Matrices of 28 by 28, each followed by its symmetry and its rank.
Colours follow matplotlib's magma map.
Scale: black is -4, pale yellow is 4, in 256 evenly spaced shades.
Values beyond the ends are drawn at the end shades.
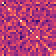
symmetric, rank five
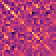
symmetric, rank five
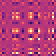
symmetric, rank two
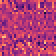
neither, rank five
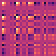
symmetric, rank one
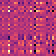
neither, rank two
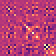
symmetric, rank five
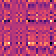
neither, rank two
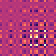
symmetric, rank one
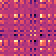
symmetric, rank two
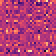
neither, rank five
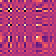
symmetric, rank two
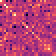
symmetric, rank five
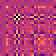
symmetric, rank two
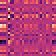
neither, rank two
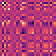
symmetric, rank two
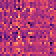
neither, rank five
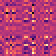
neither, rank two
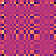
symmetric, rank one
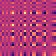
symmetric, rank one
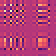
symmetric, rank one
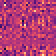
neither, rank five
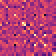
symmetric, rank five
